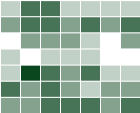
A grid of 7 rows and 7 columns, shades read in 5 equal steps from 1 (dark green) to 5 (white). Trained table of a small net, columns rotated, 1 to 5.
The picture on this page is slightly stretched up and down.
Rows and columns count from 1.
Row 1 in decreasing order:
4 4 4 4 4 2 2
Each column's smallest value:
2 1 2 2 2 3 2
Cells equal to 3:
15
